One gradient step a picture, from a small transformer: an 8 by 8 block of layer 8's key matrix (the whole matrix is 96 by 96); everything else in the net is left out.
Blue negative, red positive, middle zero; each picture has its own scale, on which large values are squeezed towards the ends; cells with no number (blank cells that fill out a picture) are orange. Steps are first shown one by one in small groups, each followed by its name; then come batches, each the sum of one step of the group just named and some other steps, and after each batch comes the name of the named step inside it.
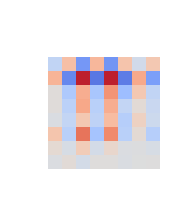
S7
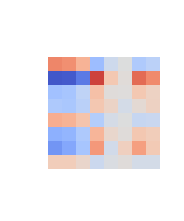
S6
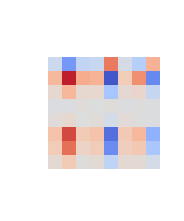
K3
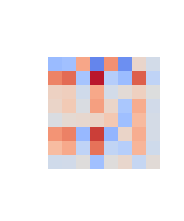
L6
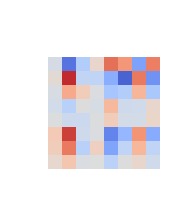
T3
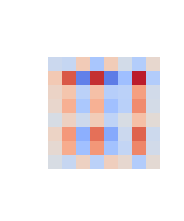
L6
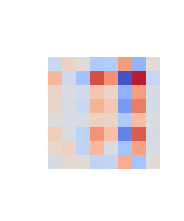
L6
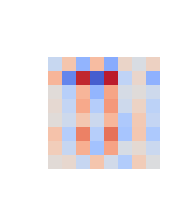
S7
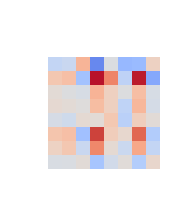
L6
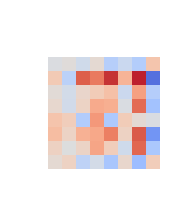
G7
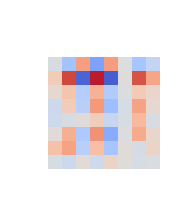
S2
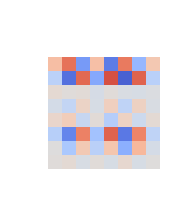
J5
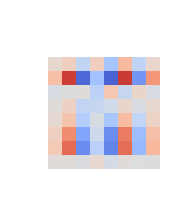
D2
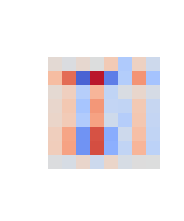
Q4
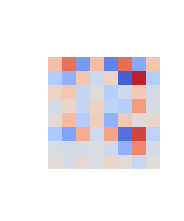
J5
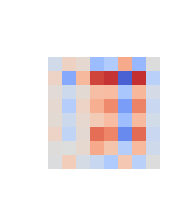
G7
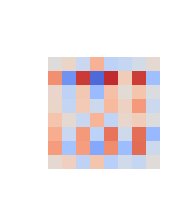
G7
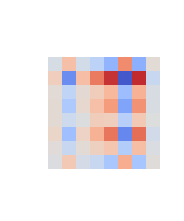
G7
